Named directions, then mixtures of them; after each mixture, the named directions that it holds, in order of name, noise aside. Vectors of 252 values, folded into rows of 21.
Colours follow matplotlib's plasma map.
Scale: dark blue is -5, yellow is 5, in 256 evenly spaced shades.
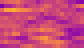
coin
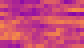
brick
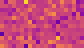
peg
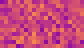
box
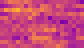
box, brick, coin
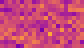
box, brick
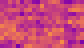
box, brick, coin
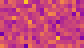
peg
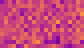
box, peg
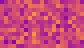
box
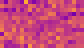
box, brick, peg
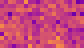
brick, coin, peg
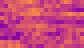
brick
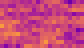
brick, coin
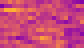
coin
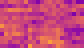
brick, coin, peg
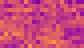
brick, coin, peg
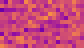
box, coin, peg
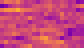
coin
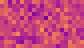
box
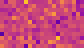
peg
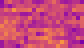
box, brick, coin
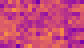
box, brick, coin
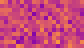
box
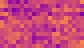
box, brick, coin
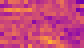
coin, peg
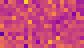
peg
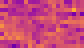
brick, peg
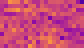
box, coin, peg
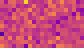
peg
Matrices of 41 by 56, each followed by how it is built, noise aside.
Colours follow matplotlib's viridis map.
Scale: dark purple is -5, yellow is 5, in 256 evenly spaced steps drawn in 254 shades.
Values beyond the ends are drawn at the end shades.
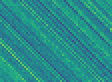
Toeplitz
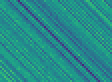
Toeplitz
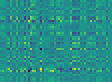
low rank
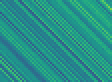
Toeplitz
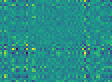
low rank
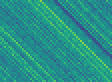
Toeplitz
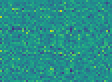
low rank
